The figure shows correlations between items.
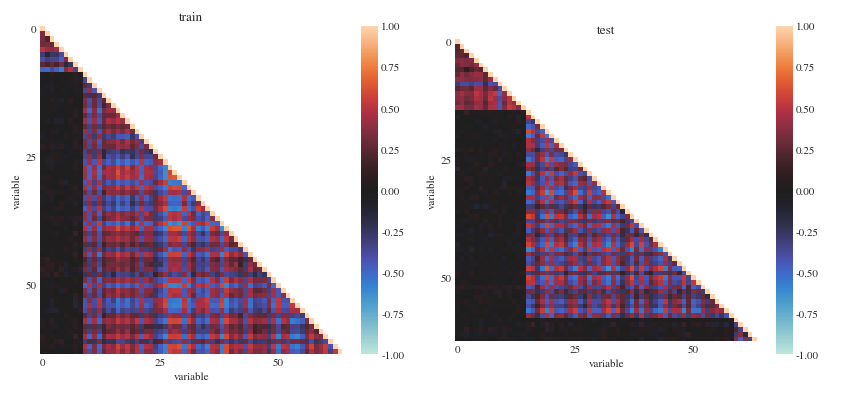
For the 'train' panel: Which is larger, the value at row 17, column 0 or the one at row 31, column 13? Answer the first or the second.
the second
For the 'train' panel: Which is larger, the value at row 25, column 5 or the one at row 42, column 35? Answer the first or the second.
the first
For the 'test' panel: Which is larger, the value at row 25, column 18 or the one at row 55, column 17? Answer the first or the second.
the first
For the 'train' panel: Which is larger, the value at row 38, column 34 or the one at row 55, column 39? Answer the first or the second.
the first
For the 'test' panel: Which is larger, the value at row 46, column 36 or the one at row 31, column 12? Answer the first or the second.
the second
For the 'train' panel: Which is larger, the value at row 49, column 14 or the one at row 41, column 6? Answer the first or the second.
the first
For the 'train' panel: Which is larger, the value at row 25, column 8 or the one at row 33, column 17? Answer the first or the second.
the first
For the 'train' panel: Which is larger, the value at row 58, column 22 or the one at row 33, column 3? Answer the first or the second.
the first
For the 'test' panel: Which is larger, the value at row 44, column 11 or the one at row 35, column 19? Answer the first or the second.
the first
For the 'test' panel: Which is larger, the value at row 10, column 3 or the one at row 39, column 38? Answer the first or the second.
the first
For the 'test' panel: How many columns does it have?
64
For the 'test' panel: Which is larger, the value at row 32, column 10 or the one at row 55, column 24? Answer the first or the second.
the second
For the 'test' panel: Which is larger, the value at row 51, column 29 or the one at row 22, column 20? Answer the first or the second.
the first
